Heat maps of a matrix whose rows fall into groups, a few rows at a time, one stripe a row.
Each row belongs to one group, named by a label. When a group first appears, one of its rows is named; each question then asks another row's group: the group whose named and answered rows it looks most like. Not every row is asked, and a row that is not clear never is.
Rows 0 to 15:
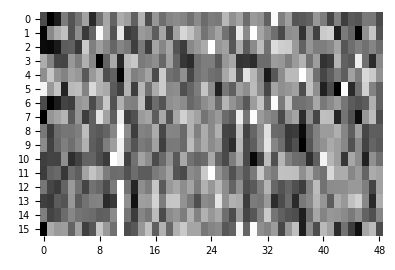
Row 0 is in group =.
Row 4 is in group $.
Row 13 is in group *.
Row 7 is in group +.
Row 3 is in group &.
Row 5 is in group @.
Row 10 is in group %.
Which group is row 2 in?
=
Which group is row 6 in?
=
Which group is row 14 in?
*
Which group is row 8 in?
*
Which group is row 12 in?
*
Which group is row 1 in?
+
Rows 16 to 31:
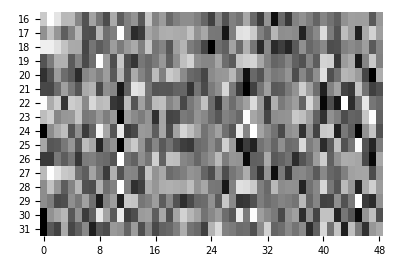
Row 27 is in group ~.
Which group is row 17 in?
+
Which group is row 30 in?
+
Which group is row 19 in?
+
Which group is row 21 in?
&
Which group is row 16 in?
~
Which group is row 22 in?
@
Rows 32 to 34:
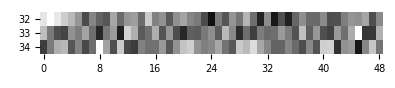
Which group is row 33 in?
&
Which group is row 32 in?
~
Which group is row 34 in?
+
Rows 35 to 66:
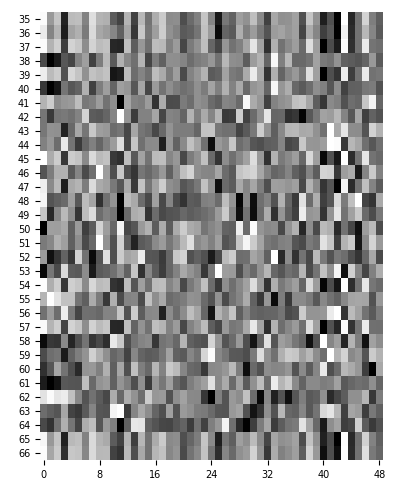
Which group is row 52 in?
=
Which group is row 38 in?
=
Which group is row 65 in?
@
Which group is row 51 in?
+
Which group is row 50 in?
+
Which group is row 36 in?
@
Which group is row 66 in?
@
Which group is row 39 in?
@
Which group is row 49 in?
&
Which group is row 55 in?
~
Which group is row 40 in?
=
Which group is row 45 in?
@
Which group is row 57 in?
@
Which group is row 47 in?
@
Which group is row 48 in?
&
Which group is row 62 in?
~
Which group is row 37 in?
@
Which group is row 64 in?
&
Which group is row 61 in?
=
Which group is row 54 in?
@
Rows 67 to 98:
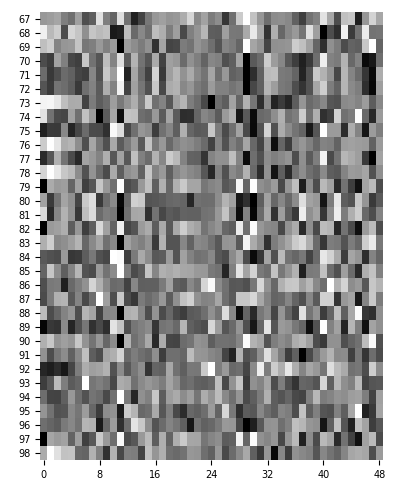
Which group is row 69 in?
$
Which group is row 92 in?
=
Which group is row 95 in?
&
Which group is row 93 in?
*
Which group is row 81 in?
&
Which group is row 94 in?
*
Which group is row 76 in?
~
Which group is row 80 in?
&
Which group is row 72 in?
*
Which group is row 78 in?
~
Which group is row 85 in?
+
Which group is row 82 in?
+
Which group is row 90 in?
$
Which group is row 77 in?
*
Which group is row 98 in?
~
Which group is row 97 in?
+
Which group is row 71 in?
*
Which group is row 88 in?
&
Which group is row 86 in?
=
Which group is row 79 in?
+
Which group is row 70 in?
*
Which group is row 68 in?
@
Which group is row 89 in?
%
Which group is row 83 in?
$
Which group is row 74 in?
&
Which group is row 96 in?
&
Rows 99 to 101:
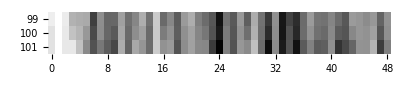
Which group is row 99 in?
~
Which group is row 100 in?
~
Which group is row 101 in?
~
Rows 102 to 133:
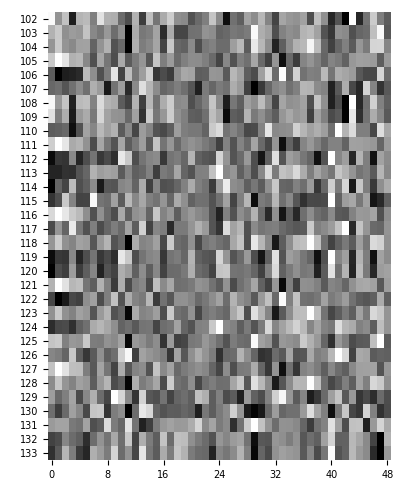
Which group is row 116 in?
~
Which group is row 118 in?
$
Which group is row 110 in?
=
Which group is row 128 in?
$
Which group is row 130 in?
&
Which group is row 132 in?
*
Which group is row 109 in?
@
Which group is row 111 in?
~
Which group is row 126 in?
%
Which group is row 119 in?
%
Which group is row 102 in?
@
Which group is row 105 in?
~
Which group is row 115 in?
*
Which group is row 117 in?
%
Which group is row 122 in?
=
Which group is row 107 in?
&
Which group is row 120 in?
%
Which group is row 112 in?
%
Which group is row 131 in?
+
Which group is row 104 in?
$
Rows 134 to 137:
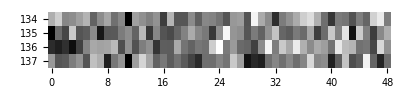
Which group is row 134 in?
$
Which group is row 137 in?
&
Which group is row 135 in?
%
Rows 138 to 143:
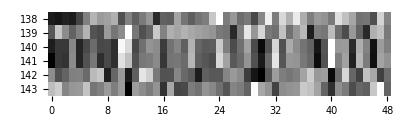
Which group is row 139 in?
+
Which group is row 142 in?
&
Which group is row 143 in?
$
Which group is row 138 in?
=
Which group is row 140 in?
%
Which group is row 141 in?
%
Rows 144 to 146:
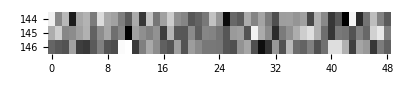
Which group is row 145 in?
$
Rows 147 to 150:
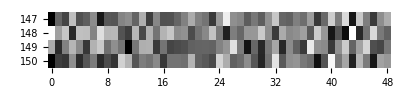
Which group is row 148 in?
@
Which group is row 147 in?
%
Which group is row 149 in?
&
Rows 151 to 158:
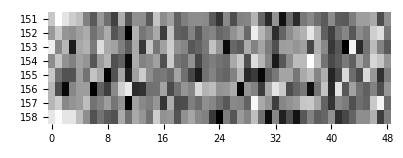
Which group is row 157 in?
$
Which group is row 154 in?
$
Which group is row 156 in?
*
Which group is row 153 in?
@
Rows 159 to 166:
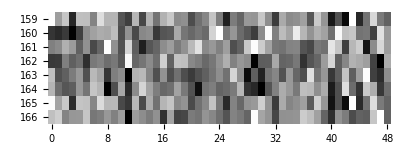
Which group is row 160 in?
=
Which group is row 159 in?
@
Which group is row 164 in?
&
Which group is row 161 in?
+
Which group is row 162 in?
*
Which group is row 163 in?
&
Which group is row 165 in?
@
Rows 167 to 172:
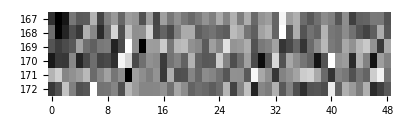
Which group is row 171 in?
$
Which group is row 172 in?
*
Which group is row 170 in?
%
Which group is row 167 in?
=
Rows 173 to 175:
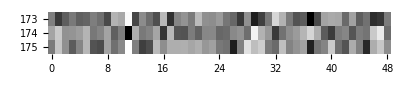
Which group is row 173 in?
*
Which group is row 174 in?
$
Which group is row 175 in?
+
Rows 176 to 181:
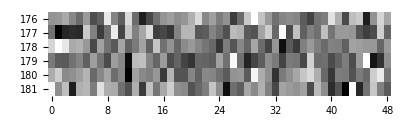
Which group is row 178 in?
~
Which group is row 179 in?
&
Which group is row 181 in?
@
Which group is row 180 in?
$
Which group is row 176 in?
+
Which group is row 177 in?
=
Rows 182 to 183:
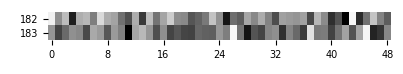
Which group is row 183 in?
&
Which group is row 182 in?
@
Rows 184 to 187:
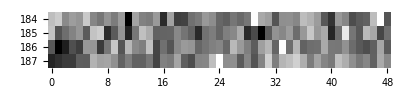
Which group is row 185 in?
&
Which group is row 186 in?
=
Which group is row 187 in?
=
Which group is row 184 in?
$
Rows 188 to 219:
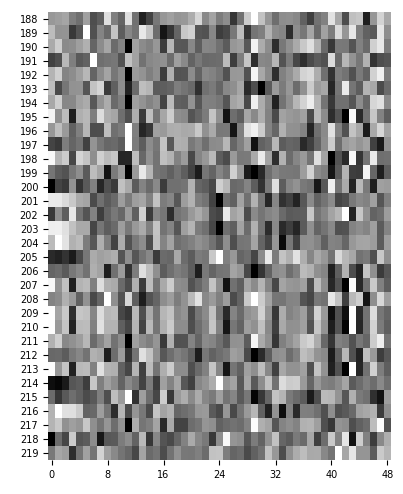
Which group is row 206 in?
&
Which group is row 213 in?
@
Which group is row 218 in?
%
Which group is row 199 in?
&
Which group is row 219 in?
=
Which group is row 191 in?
*
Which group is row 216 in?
~
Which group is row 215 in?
*
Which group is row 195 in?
@
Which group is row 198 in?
@
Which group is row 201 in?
~
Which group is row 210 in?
@
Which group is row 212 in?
&
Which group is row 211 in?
$
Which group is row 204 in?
~
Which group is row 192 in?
$
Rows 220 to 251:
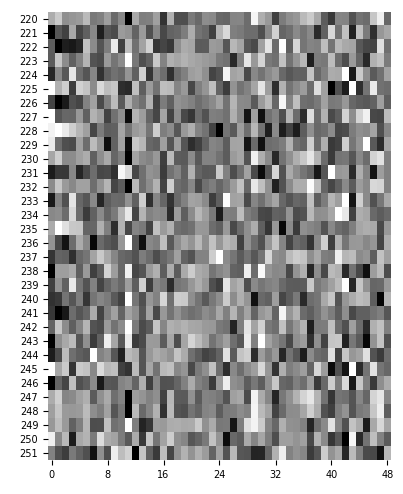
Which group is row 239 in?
%
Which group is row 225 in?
@
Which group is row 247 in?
$
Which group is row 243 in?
+
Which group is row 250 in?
@
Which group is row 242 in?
+
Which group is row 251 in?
*
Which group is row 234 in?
%
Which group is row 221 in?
%
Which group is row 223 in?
+
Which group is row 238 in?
+
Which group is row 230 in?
$
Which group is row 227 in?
&
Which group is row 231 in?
%
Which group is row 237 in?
=
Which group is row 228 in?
~
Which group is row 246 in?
%
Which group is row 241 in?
=
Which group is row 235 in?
~
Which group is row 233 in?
%
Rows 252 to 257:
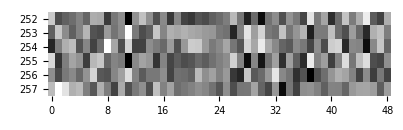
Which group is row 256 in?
*
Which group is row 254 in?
+
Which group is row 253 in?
+
